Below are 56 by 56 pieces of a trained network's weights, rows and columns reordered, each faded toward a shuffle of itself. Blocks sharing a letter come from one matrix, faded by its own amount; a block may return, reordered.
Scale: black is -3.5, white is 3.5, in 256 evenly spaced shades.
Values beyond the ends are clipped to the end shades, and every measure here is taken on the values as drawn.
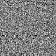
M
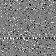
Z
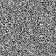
M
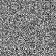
M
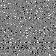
Z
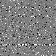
Z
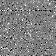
Z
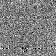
M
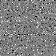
Z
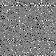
Z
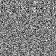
M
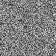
M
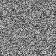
M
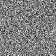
M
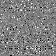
Z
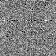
M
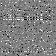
Z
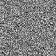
M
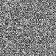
M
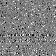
Z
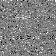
Z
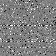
Z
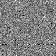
M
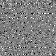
Z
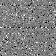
Z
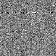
M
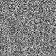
M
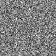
M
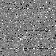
Z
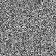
M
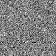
M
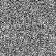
M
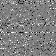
Z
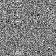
M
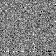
M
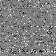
Z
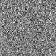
M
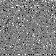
Z
